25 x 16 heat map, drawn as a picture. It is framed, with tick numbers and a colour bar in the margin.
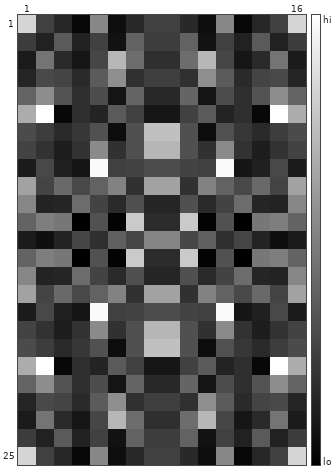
No row or column stands out. There is no seam. It mirrors both left to right and top to bottom. No overall slope runs across the table. Overall the values sit about 30% of the way up the scale. The values are skewed, with a long tail toward high values.
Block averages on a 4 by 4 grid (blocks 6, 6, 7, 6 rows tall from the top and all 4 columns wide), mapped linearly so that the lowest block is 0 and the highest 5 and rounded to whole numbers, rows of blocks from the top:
2 1 1 2 / 1 5 5 1 / 0 5 5 0 / 2 1 1 2
